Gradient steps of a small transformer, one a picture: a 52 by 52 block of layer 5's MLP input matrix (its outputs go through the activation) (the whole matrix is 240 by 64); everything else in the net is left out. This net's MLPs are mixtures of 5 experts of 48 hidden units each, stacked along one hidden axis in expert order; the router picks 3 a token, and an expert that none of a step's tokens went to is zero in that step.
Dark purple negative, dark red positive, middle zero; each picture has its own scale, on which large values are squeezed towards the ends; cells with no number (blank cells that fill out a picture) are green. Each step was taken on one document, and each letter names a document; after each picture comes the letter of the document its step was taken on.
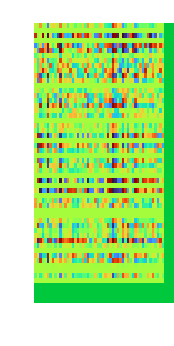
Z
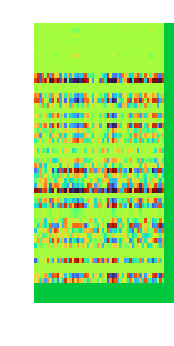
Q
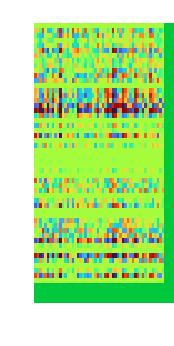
Z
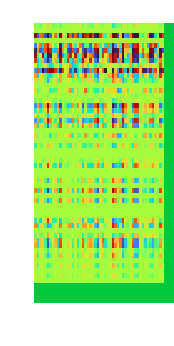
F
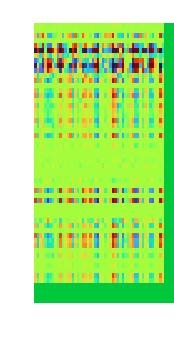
F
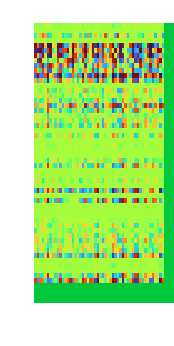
F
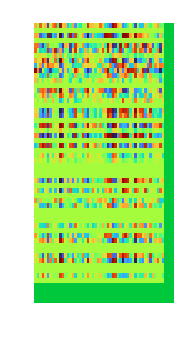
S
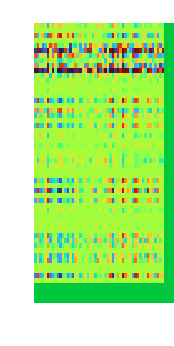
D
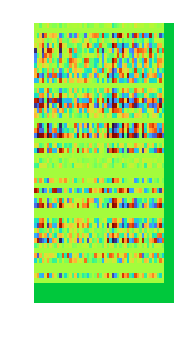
Z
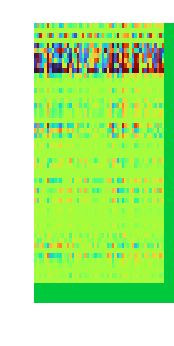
D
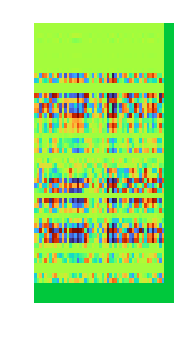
Q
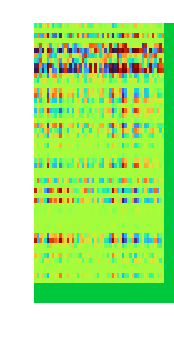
D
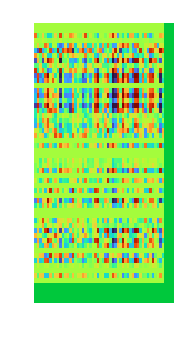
F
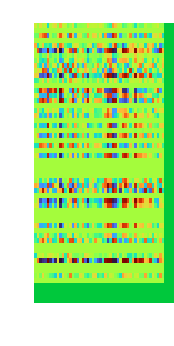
S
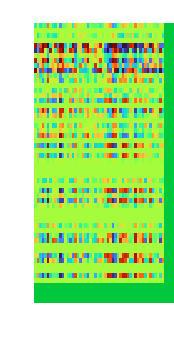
S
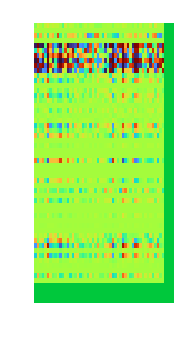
D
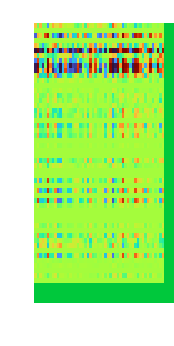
D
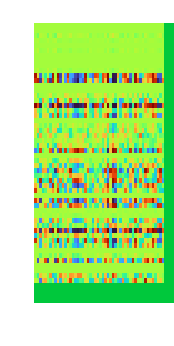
Q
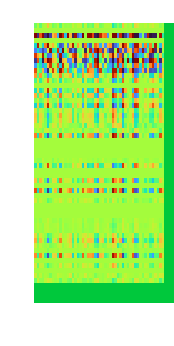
F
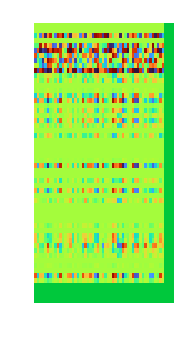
F
